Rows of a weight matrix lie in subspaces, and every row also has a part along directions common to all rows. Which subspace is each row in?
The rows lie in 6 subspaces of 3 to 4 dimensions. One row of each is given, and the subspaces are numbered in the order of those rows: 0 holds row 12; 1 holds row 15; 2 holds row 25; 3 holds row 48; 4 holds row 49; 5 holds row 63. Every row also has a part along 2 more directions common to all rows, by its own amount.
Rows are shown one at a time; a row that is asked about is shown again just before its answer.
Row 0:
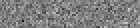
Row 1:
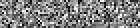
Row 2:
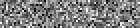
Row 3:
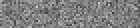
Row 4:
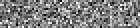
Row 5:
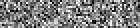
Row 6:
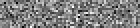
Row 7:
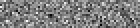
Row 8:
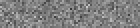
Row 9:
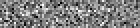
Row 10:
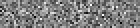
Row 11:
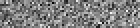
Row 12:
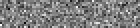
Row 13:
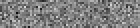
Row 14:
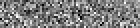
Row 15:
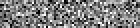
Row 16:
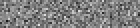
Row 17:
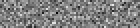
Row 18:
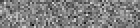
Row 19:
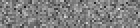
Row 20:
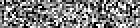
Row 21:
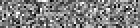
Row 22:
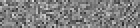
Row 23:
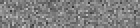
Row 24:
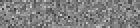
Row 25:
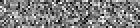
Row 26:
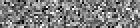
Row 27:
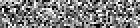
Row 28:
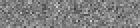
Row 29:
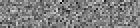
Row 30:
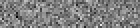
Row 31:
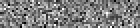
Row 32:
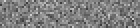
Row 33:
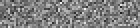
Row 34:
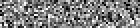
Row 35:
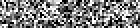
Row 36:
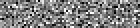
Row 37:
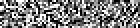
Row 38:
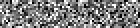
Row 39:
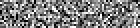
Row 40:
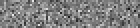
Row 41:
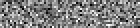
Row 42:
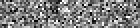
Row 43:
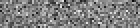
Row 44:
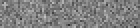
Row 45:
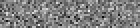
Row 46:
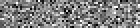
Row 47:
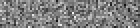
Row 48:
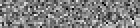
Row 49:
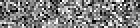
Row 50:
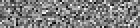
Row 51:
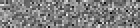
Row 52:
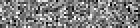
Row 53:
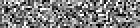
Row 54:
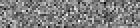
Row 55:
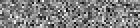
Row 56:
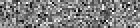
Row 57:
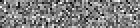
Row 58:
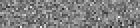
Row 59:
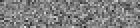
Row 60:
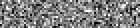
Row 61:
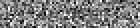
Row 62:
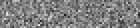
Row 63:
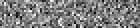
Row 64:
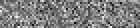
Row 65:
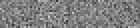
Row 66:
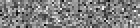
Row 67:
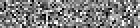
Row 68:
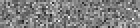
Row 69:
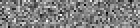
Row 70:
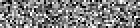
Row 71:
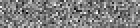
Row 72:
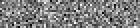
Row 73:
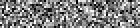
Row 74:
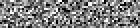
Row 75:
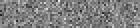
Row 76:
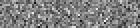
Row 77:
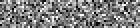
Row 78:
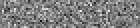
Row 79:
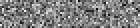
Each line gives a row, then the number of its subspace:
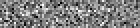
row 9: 5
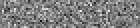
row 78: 0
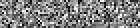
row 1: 1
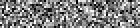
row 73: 0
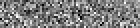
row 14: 5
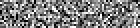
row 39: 2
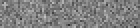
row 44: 5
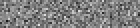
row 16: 4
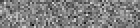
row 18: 2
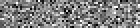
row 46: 2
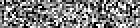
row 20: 0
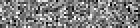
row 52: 5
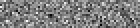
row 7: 3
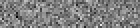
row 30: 5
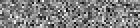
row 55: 2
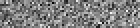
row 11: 1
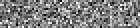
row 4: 4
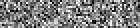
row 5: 4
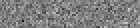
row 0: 4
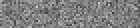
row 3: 5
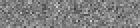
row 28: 1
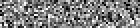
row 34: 3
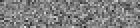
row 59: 2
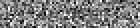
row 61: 0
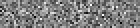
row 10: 2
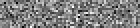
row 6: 2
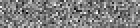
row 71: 1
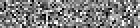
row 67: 3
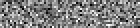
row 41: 0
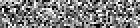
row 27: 0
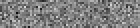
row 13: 5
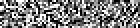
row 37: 3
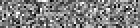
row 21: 5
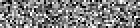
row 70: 0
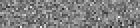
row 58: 3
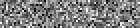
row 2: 0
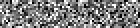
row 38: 1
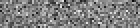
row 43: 1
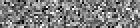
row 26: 3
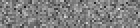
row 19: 1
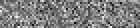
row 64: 2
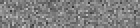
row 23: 2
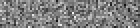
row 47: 5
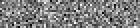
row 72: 5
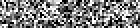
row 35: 4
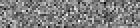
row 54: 1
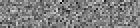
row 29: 4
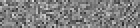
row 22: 3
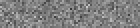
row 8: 1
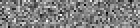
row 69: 0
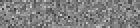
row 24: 0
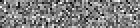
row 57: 2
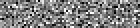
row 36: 2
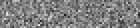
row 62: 1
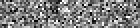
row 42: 4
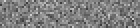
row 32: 3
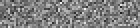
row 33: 4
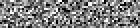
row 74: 4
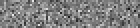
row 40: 3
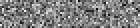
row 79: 0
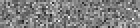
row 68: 3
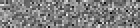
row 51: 1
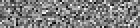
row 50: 4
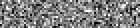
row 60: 0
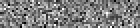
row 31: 3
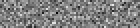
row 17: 4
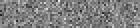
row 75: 3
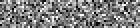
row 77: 0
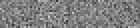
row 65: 5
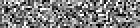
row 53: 0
